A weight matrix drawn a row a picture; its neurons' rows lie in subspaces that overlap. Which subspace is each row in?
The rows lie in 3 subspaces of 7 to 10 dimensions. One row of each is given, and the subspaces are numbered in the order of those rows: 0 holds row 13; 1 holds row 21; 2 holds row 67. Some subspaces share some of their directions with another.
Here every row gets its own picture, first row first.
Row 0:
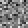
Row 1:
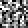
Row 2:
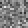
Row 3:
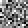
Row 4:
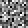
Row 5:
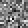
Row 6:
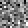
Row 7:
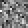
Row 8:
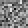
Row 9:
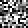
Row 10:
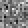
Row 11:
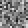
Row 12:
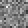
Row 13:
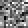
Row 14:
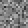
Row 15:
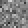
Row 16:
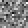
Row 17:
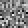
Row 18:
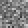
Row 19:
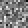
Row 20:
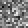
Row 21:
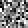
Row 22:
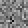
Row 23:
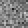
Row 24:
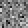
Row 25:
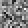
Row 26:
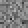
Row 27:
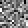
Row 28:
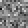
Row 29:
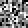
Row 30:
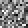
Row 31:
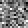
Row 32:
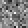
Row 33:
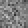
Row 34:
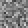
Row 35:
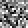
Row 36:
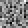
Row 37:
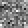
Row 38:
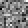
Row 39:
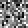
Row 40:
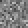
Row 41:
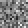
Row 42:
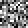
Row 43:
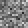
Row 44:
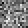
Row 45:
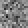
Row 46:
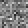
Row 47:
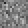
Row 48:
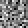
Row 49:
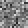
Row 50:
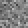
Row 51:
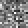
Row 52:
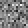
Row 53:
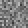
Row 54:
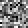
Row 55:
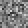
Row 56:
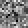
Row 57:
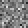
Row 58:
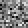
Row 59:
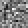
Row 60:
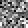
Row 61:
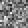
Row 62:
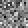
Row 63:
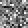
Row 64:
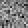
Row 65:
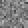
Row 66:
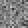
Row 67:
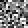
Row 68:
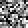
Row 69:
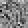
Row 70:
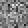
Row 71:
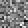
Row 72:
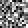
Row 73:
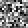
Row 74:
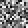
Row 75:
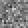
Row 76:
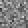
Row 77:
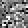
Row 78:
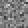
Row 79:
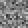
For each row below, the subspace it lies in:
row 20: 1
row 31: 1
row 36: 2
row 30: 0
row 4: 1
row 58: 1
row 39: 1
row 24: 1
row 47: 1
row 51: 1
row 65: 1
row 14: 2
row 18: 2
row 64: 1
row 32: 1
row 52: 0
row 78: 0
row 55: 0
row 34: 2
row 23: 2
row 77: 1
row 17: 1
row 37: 2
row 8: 0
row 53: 1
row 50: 2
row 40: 2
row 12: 0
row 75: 1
